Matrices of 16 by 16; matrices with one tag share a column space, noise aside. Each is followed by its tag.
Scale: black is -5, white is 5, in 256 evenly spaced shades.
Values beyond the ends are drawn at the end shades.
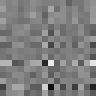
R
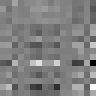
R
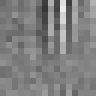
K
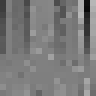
K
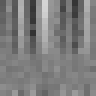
K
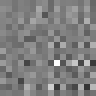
R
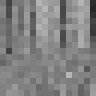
K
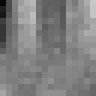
K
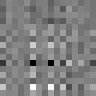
R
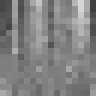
K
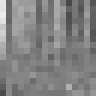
K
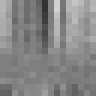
K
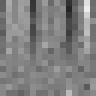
K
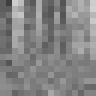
K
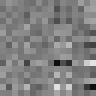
R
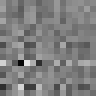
R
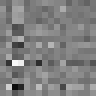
R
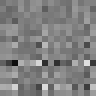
R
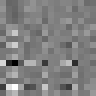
R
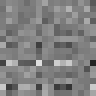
R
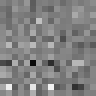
R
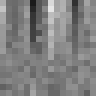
K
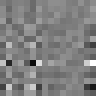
R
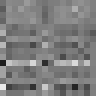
R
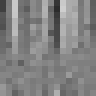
K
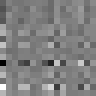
R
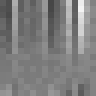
K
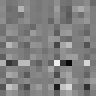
R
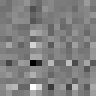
R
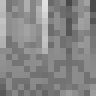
K
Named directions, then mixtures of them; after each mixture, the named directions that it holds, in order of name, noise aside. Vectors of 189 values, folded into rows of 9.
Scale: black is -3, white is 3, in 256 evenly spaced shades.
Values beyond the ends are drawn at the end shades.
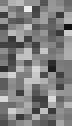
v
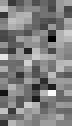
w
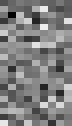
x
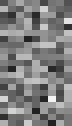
v, x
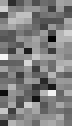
w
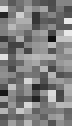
v, w, x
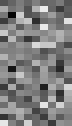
x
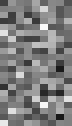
w, x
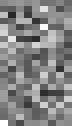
v, w, x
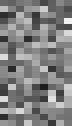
v, w, x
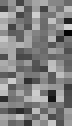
v, w, x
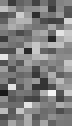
w, x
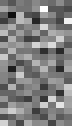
x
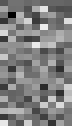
x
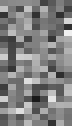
v, w, x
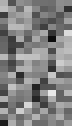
v, w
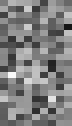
v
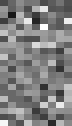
x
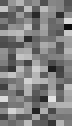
v, x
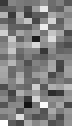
v, w, x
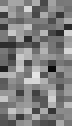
v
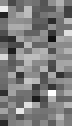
v, w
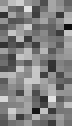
v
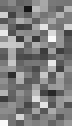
v, w, x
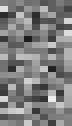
v, w, x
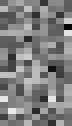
v, x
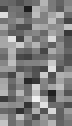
v, w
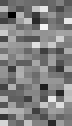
x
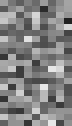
v, x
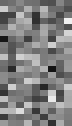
v, w, x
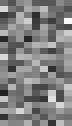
v, w, x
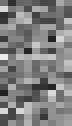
w, x
